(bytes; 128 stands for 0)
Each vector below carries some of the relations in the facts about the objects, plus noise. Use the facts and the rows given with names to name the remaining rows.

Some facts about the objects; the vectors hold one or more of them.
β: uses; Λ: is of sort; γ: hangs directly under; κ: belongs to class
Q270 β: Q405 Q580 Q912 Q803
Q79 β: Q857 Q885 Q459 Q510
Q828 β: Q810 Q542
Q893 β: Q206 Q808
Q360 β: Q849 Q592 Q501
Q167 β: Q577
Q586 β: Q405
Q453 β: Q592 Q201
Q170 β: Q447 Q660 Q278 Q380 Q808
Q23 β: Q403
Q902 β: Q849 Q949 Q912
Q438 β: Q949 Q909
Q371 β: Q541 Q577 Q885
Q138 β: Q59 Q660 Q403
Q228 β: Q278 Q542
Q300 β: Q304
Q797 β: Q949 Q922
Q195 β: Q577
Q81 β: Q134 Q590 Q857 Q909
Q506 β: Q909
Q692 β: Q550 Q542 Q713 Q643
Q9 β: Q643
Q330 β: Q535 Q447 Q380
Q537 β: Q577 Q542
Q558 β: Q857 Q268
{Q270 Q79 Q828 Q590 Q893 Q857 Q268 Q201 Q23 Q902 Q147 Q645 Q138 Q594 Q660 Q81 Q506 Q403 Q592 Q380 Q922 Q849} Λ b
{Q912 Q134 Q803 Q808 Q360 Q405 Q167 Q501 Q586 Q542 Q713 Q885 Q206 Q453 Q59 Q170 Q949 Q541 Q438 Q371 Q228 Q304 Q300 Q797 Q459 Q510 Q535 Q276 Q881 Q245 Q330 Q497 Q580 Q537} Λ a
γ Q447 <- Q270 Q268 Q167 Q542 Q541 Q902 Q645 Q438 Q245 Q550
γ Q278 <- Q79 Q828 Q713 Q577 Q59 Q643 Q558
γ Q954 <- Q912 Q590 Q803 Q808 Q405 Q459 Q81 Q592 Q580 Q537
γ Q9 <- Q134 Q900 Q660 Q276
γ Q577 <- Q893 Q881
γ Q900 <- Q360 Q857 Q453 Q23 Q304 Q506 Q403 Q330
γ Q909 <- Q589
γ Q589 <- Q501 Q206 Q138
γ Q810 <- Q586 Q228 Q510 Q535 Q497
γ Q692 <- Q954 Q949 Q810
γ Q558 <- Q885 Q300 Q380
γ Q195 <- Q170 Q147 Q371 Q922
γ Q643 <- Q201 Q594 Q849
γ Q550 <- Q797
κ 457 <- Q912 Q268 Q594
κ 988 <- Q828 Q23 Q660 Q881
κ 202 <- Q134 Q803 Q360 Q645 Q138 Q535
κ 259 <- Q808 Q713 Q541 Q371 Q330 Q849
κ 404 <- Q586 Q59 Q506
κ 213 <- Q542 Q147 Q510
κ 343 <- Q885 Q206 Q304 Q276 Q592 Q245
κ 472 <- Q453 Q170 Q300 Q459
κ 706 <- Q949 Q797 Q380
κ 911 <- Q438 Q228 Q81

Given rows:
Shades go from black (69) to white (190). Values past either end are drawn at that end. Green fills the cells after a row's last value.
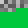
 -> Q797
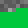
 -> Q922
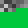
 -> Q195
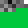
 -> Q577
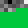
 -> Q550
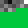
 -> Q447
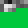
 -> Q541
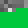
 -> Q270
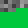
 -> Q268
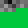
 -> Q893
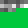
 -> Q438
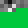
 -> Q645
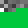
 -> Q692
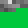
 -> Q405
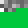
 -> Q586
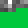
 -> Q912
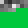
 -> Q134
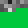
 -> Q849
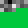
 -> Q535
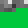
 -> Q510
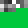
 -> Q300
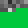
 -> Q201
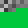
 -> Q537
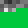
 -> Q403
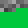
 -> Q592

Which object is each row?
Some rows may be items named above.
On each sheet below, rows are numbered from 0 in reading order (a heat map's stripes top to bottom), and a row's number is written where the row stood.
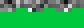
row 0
Q380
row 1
Q954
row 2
Q645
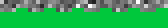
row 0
Q900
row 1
Q147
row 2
Q660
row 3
Q371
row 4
Q542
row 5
Q167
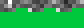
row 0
Q912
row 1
Q810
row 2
Q810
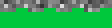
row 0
Q167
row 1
Q147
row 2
Q167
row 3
Q857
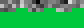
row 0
Q81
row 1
Q893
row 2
Q245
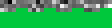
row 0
Q206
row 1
Q558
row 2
Q713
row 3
Q438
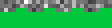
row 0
Q542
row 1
Q949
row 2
Q797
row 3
Q459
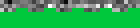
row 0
Q138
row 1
Q828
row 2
Q170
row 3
Q438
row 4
Q276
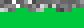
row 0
Q304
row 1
Q360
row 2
Q501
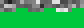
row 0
Q808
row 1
Q510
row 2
Q506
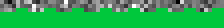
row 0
Q380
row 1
Q330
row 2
Q912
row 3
Q453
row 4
Q23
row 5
Q537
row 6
Q885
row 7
Q79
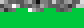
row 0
Q803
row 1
Q59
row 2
Q881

